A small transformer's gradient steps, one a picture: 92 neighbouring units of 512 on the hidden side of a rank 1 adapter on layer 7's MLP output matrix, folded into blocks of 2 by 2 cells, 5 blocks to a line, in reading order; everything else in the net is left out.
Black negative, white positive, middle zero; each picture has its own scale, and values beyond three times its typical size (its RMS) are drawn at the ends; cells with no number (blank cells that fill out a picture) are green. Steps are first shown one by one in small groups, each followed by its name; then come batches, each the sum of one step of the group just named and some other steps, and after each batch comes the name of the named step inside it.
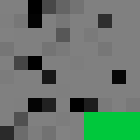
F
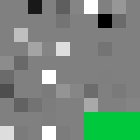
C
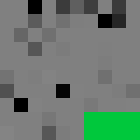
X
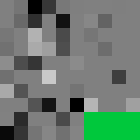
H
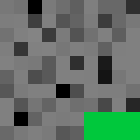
H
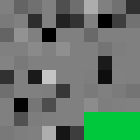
C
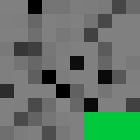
F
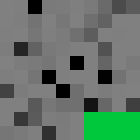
H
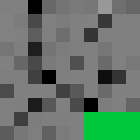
F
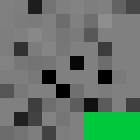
H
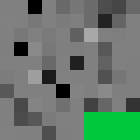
X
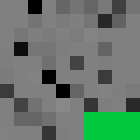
X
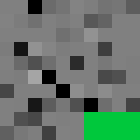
F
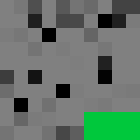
X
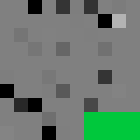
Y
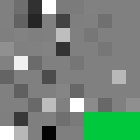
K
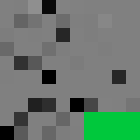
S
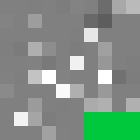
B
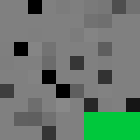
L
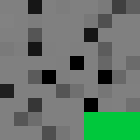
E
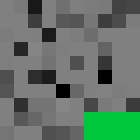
L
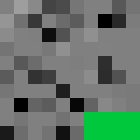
S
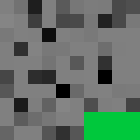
L
